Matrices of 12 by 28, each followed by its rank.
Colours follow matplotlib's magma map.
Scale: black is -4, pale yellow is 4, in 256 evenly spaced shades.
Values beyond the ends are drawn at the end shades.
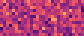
full rank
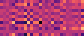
two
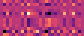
two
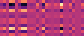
one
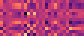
two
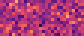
full rank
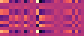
one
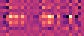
two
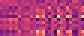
two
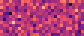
full rank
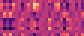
two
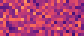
full rank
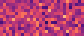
full rank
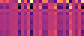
one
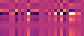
one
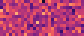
full rank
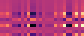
one
